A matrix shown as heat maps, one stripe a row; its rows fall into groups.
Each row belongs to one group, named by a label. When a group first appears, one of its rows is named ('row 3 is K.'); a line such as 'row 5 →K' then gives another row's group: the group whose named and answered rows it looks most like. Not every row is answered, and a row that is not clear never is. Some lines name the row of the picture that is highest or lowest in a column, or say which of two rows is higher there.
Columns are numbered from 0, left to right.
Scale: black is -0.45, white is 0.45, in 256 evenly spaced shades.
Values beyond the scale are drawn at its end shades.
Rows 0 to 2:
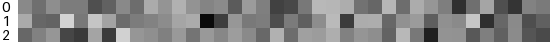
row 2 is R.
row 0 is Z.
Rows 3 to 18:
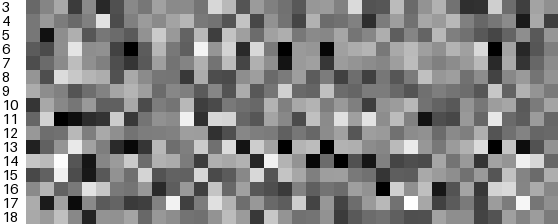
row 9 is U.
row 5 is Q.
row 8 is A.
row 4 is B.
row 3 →Z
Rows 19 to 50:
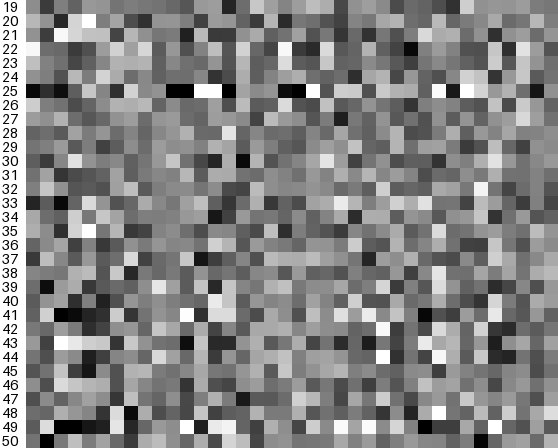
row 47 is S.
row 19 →S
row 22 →U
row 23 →U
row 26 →U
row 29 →Z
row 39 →Q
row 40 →Z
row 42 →Q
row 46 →A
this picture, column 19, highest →47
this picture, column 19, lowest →25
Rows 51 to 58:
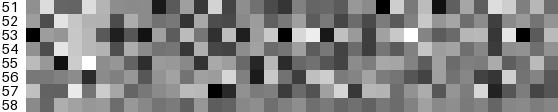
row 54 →A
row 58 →A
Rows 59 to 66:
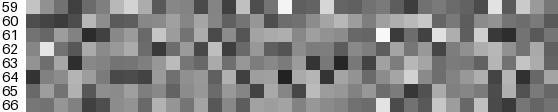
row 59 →U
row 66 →Q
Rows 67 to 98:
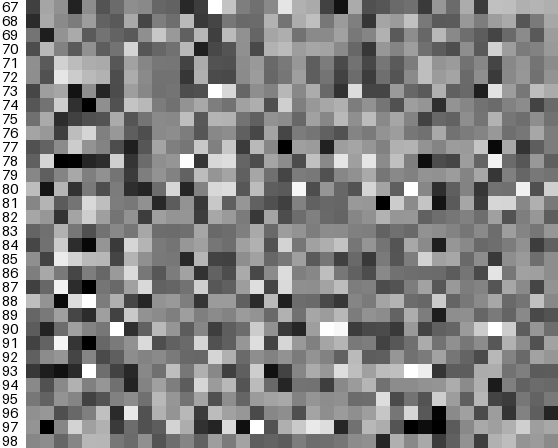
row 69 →Q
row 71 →A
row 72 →A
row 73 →Z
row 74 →R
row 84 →R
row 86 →U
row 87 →R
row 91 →R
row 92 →Z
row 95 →Q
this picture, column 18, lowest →77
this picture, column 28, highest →93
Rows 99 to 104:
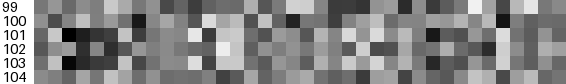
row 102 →Z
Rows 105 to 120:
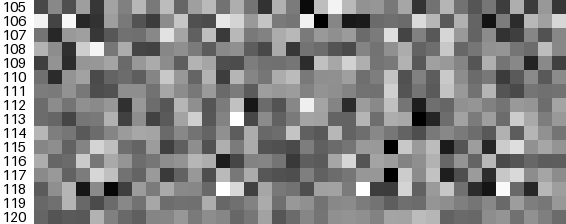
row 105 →B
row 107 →Q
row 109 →B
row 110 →Q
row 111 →Q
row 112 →S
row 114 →U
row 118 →Z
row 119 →R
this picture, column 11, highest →113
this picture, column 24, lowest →118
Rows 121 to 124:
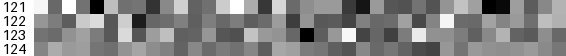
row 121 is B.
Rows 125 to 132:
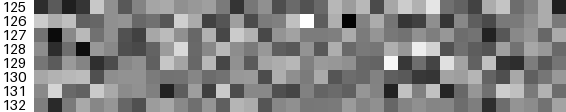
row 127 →Q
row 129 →Q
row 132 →Q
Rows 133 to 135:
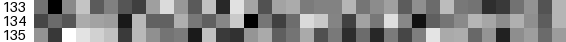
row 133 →Q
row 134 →S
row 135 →A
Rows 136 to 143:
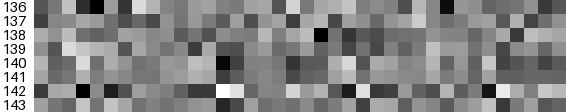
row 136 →R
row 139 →A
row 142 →Z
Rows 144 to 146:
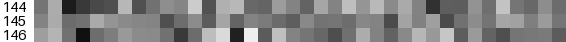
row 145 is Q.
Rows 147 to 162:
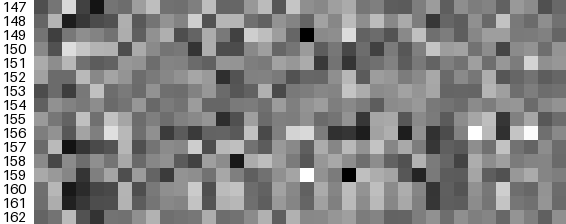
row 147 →R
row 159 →S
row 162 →R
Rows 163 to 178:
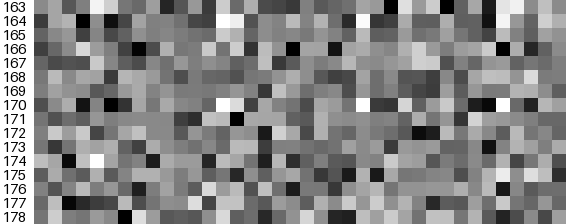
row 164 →Z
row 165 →Z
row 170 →Z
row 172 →B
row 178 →S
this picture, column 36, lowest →178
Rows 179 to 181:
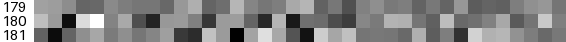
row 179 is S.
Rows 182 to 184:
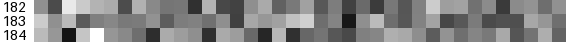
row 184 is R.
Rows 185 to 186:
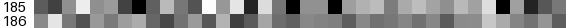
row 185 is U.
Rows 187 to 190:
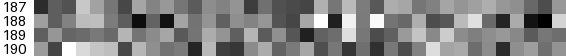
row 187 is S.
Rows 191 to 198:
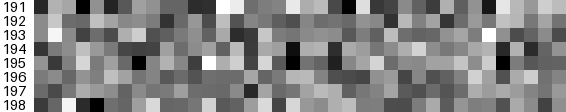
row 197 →S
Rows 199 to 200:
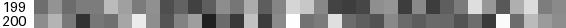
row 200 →U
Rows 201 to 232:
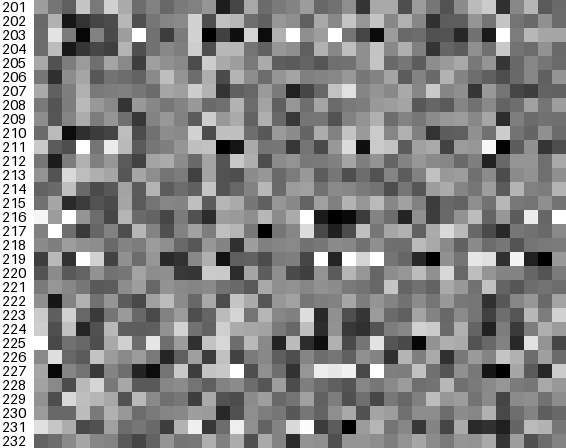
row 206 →Q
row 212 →Q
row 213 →A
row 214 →R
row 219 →B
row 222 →Q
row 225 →U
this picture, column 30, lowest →203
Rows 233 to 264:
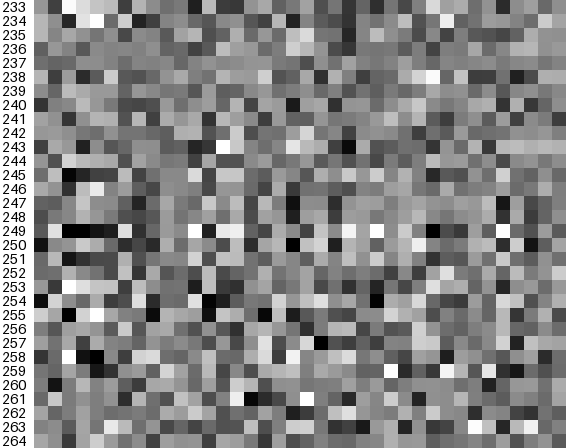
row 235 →S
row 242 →S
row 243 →Z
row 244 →A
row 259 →Q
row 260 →Q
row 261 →S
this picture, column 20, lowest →257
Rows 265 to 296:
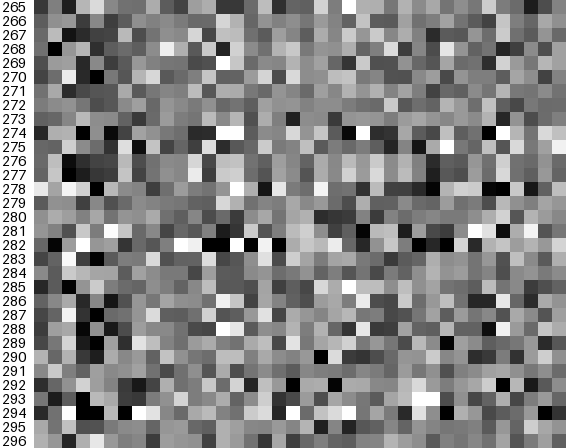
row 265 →B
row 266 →Z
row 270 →R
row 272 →Q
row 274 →Z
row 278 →B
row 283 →R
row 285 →B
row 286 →Z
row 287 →R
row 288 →Z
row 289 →R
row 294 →R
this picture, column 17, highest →278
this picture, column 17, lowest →282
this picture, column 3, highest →282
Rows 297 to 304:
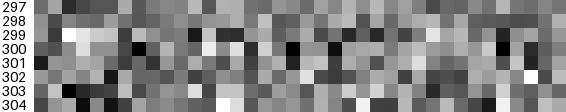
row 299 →A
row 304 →Z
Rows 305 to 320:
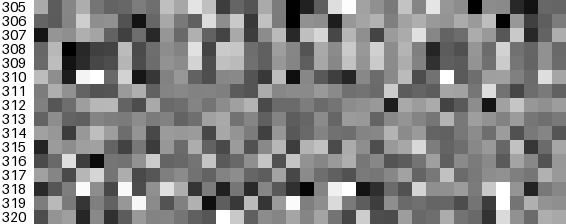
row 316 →R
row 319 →U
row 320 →Z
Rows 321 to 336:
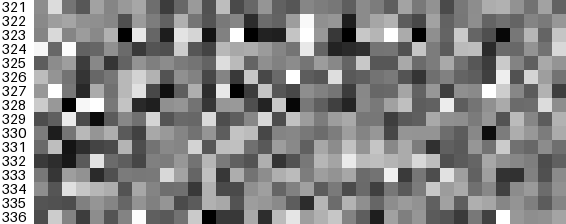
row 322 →S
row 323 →S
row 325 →Z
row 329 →R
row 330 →Q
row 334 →A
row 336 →U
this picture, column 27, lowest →323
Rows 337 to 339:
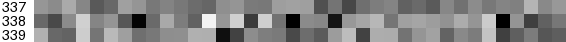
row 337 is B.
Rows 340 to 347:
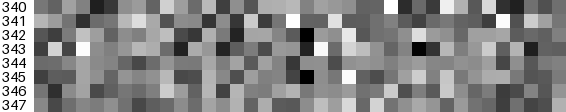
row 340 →Q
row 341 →U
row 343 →B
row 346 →Q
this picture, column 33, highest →341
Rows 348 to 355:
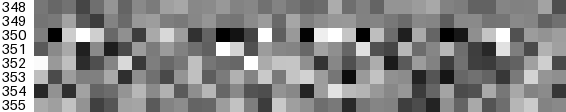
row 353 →S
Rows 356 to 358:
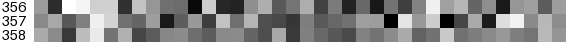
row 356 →A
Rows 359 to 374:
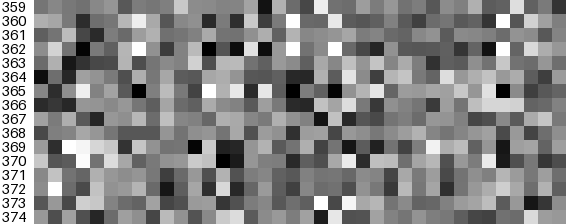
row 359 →B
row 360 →U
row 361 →R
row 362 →U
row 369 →A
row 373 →B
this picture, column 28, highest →369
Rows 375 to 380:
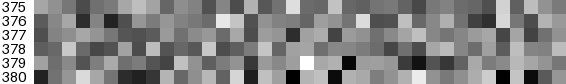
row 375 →U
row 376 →Z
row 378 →R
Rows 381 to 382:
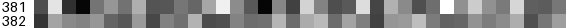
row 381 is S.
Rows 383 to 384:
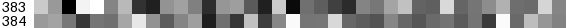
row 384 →U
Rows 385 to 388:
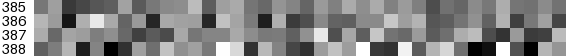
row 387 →B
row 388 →Z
